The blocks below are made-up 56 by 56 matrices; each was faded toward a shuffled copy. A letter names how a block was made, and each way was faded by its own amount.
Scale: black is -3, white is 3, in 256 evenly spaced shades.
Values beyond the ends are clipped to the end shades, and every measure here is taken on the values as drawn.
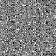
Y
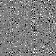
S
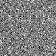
Y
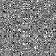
Y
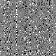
S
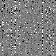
S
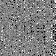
S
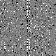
S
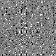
S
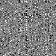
Y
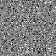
Y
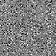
Y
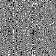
S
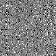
S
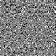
Y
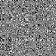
Y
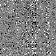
S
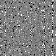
S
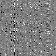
S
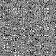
Y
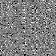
Y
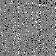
S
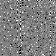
S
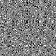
Y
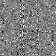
S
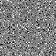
Y
